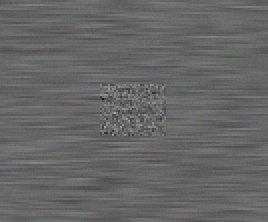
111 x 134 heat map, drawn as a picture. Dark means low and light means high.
Roughest part: centre. Histogram: heavy tails on both sides. Odd patch: rougher, in the centre. Grain: streaks across.
